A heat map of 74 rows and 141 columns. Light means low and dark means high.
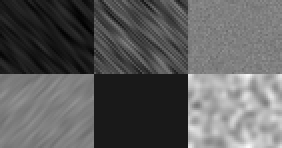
It is made of 2 by 3 panels. Panel 1,1: very high, slanting down to the right, faint in contrast. Panel 1,2: high, slanting down to the right. Panel 1,3: middling, fine-grained, faint in contrast. Panel 2,1: middling, slanting up to the right, faint in contrast. Panel 2,2: very high, flat. Panel 2,3: low, blotchy.
